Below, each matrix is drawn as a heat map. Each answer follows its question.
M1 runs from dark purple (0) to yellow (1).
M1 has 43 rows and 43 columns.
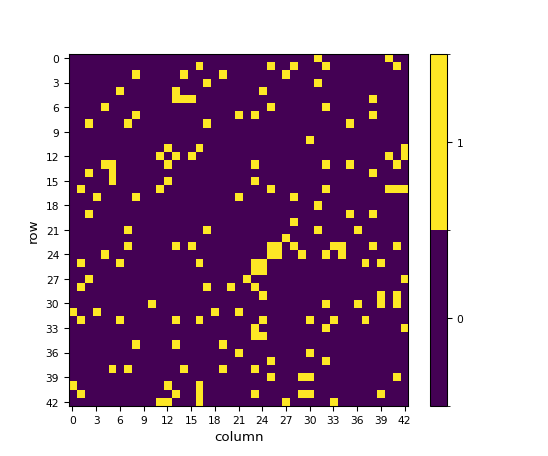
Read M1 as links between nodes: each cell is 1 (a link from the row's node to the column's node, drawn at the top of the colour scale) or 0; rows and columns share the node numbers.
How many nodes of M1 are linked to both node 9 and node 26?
0
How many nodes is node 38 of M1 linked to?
5
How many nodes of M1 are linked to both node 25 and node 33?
1
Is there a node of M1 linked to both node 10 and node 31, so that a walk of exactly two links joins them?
no
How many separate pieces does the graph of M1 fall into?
2
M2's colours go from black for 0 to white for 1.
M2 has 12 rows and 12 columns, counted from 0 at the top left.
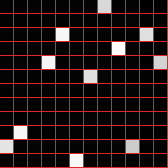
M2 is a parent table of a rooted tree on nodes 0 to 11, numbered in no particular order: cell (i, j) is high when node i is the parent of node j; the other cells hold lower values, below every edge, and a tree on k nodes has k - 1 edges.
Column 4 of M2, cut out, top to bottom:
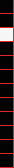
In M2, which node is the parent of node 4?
2
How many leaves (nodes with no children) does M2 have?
4
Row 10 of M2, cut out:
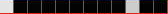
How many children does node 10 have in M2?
2
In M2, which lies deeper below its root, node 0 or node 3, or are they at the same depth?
the same depth
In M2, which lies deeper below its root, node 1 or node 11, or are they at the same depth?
node 1
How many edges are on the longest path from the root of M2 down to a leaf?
4
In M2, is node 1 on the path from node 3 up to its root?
no
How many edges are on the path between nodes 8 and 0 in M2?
5
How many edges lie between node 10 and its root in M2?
1
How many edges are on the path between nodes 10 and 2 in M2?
1
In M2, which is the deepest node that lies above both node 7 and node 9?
10
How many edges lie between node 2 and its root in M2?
0
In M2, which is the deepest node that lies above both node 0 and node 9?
10
